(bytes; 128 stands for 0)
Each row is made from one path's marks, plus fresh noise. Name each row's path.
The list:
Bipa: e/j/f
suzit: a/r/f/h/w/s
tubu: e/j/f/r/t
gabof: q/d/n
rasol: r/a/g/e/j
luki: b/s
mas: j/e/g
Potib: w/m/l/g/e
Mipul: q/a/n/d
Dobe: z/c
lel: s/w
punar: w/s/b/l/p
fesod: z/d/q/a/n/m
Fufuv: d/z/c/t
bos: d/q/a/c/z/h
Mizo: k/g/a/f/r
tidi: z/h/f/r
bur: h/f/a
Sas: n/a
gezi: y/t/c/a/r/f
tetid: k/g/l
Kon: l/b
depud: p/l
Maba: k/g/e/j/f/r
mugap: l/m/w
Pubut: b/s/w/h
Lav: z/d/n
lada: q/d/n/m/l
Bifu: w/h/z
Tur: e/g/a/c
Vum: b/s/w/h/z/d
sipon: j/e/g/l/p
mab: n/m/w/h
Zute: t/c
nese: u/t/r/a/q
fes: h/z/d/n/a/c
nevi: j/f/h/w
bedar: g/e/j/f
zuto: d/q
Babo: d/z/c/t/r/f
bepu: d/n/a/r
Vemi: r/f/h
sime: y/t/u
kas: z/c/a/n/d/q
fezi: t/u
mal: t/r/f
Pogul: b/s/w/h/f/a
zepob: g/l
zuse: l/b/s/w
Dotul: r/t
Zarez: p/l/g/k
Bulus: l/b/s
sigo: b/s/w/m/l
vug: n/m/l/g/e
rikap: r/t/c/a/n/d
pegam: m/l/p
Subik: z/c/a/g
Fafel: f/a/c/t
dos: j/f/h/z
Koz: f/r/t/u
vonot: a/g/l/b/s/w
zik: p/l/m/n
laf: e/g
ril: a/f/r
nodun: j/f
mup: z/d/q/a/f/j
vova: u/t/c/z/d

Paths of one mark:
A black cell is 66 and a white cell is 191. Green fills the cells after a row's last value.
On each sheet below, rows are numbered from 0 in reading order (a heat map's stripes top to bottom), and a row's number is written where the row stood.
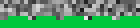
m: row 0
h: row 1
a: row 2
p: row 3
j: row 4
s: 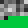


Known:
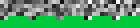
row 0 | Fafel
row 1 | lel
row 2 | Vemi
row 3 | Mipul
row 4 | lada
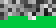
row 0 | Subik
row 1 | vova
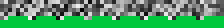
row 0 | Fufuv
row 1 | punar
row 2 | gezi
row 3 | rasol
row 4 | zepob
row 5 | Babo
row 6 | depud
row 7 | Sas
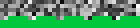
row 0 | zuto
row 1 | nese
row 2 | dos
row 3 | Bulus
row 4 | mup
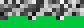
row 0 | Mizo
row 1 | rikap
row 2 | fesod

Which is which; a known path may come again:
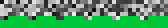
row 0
sigo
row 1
vonot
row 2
Mizo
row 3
Fufuv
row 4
nese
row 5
pegam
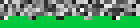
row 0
lada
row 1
luki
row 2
Pogul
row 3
rasol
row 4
mup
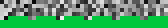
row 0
punar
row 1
dos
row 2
Mipul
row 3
Lav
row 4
Subik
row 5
nevi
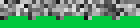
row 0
suzit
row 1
bur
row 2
mab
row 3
Sas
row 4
tidi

